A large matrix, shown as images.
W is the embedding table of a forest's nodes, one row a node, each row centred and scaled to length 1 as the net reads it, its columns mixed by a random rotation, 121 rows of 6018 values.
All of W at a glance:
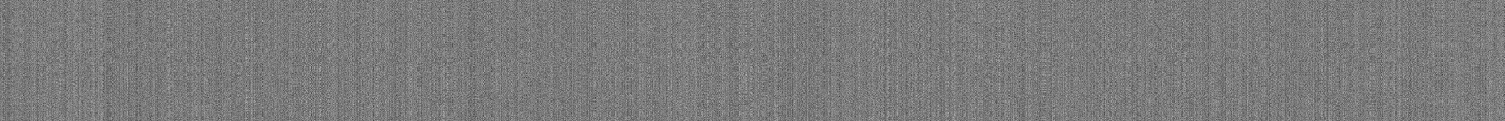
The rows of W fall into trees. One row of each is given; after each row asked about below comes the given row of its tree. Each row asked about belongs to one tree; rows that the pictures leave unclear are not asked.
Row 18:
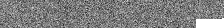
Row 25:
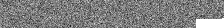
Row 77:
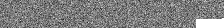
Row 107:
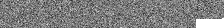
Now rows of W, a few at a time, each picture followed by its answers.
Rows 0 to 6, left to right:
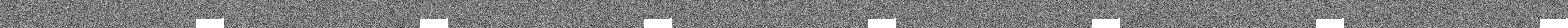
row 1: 18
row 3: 107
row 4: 18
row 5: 107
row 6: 18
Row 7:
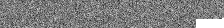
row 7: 18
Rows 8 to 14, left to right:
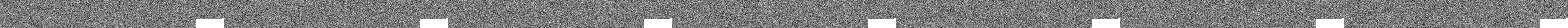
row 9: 25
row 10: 107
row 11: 77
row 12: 18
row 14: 25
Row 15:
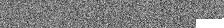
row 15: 18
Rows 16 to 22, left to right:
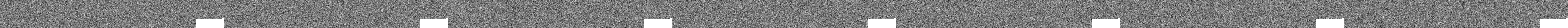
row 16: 18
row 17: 25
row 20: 107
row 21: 107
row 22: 25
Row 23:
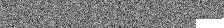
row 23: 25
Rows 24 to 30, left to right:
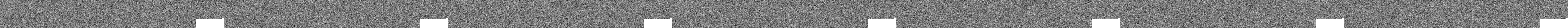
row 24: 18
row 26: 107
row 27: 18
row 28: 25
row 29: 25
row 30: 77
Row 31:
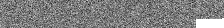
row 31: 25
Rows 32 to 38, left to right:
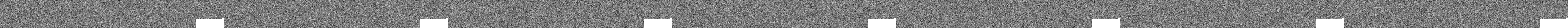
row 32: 107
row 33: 25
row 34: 18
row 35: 107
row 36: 18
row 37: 25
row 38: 18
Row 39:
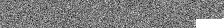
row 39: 25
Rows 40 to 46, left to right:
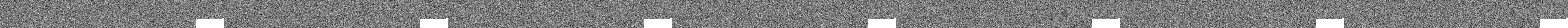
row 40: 25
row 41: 107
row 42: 77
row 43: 18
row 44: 18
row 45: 18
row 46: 18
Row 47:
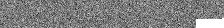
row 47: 18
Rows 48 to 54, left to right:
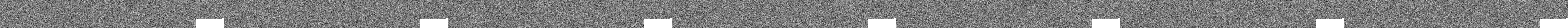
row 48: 25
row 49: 25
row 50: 77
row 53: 107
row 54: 25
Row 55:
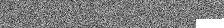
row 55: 107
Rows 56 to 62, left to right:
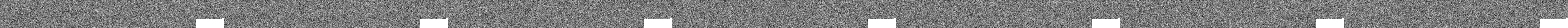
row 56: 107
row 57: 18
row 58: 18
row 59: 107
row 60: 107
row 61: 107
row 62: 18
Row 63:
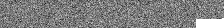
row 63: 77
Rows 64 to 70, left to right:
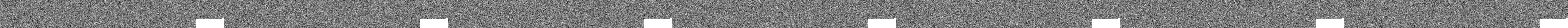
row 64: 25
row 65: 107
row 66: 25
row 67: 25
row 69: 25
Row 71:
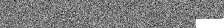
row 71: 25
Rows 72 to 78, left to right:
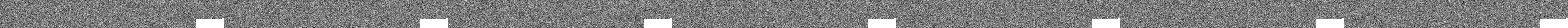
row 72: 107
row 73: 77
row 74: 107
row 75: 107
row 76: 25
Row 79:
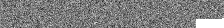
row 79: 25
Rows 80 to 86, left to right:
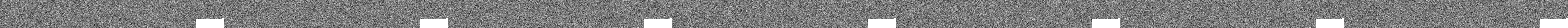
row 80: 107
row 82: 25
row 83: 107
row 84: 107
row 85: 25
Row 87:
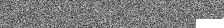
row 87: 107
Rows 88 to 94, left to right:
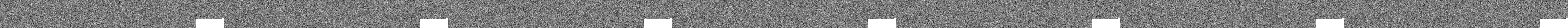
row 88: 25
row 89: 107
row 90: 18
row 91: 107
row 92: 25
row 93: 25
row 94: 18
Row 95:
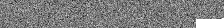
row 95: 77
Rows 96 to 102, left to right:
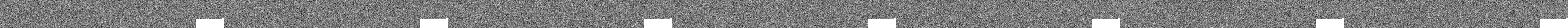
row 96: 107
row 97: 18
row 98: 77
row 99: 25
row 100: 18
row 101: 18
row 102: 18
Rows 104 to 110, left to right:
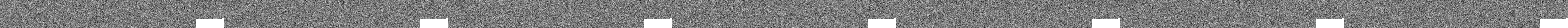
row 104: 18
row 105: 25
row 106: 25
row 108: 18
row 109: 25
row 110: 18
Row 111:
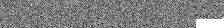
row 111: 25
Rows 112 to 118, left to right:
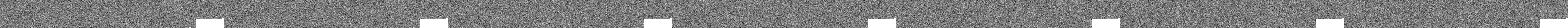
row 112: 25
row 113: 25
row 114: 25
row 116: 25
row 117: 107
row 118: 18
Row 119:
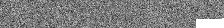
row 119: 107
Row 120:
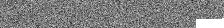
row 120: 25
